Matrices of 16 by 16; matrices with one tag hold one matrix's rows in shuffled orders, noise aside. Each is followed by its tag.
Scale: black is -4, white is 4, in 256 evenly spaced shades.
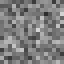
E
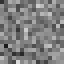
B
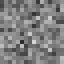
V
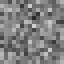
V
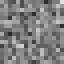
E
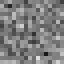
E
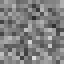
V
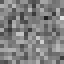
E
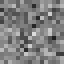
V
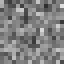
E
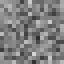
V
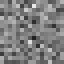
V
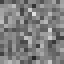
V
